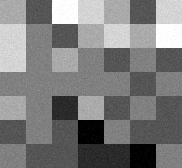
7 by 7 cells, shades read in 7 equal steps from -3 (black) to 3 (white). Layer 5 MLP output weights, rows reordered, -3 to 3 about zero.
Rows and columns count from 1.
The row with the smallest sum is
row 7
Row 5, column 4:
1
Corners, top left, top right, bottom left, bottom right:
1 2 0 0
